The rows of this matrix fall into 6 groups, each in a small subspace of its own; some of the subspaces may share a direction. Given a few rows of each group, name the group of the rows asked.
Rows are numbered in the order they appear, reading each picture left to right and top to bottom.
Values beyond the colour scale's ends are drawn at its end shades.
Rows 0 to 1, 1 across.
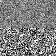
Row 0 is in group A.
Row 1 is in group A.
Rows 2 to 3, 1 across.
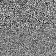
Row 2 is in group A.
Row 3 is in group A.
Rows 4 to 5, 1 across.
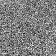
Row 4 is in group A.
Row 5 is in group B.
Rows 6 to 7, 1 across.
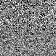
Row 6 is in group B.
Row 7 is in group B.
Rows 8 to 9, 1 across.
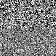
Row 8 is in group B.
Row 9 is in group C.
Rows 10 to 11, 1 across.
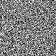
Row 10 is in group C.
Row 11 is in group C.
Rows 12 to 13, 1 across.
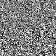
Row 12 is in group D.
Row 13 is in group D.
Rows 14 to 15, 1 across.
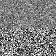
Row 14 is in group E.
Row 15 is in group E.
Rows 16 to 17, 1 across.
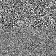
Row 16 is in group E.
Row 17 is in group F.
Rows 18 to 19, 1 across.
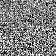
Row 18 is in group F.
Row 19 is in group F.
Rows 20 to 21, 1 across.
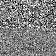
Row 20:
B
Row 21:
B
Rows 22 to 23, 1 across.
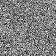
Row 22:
A
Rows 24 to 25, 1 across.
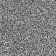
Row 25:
A
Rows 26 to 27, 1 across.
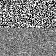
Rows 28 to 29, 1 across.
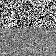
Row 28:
C
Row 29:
B
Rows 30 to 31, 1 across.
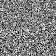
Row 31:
B
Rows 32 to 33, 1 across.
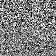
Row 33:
F
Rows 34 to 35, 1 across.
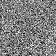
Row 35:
B
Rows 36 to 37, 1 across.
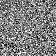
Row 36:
B
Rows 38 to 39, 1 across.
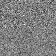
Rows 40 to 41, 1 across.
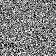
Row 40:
B
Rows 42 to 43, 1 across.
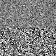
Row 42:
F
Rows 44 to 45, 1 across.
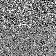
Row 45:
B
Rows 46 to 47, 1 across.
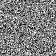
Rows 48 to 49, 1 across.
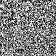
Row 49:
C
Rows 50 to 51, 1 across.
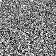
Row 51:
D
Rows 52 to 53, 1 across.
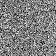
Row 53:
B
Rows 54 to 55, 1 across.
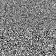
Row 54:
F
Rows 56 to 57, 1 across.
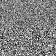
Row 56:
C
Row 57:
D
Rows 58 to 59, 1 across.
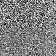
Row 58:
A
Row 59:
A
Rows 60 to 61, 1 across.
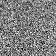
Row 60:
C
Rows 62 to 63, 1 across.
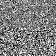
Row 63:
C
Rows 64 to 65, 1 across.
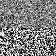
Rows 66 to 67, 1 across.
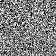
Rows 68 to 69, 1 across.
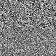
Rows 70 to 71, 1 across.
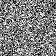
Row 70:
F
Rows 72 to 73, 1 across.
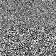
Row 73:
A
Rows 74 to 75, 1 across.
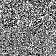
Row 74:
C
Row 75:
F
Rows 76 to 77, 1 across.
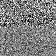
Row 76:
F
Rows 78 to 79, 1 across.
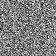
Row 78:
D
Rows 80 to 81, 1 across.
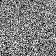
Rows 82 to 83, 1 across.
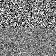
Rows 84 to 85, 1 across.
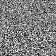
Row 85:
E
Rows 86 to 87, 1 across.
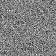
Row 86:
C
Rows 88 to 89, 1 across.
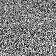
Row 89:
A
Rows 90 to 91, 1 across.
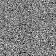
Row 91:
C
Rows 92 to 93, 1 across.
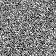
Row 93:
B
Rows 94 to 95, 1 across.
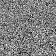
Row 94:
A
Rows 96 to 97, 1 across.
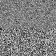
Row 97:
A
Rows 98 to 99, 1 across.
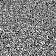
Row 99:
F
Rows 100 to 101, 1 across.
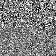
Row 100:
D
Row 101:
B
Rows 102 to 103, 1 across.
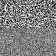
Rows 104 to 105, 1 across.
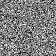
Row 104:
C
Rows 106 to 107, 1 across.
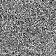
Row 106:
E
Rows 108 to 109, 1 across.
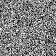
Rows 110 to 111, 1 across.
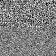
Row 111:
B
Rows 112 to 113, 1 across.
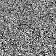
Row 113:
D
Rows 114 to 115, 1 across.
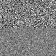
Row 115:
D
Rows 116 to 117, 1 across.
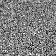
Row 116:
C
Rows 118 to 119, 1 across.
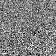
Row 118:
D
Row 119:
A
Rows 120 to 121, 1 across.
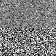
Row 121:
E
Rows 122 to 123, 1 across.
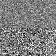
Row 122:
E
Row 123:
B
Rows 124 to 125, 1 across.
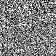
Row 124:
E
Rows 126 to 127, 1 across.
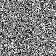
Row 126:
D
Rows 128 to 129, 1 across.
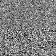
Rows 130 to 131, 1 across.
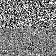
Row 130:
E
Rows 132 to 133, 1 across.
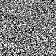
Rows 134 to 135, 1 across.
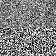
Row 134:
A
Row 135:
A
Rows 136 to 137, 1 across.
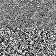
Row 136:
A
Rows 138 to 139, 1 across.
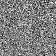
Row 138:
E
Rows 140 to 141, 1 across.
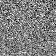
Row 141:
E
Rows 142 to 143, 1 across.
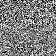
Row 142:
A
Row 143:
A
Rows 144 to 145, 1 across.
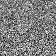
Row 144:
C
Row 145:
A
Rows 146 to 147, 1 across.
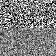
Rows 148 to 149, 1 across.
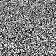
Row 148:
A
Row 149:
C
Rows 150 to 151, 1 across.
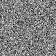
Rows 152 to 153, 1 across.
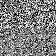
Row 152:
A
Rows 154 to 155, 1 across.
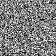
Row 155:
E
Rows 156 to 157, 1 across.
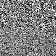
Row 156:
D
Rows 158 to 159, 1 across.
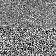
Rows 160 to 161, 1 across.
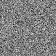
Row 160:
E
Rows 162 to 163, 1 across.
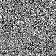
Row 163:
F
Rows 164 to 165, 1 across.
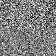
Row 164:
B
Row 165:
D
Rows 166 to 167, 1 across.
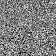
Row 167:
C
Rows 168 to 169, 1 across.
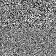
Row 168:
F
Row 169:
C
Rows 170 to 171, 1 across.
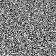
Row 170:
D
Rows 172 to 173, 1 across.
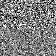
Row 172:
C
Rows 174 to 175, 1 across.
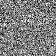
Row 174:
F
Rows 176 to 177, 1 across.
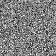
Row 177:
B
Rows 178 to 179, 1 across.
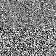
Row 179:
F
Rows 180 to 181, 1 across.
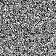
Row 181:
B
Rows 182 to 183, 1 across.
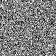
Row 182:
C
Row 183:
D
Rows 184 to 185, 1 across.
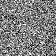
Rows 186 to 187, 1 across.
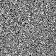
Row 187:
B
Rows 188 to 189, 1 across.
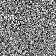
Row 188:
E
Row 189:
D
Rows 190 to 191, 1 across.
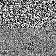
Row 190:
F
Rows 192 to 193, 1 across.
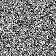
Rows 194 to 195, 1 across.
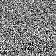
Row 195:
F
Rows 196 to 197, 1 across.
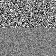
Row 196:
D
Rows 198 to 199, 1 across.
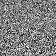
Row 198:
F
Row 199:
A
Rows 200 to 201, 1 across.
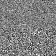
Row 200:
E
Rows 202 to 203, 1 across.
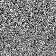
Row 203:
A
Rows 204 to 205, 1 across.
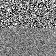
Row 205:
F
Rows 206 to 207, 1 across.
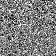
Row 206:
C
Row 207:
B
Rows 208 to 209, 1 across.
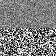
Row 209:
E
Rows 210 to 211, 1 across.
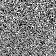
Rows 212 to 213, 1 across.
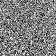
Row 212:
A
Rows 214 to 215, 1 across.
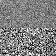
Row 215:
B
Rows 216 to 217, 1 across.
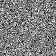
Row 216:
D
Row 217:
A
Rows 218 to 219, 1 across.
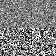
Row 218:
D
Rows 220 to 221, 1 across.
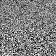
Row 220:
A
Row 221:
E
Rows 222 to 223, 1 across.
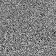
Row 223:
F
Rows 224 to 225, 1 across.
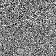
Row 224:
B
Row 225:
E
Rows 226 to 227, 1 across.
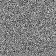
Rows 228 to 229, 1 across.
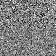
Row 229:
D
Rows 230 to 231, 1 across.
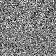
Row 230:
A
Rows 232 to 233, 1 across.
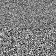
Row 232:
A
